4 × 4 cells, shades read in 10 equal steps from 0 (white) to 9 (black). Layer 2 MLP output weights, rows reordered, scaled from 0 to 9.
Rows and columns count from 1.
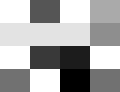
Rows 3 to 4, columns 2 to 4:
7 8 0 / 0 9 5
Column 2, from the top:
6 1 7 0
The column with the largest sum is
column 3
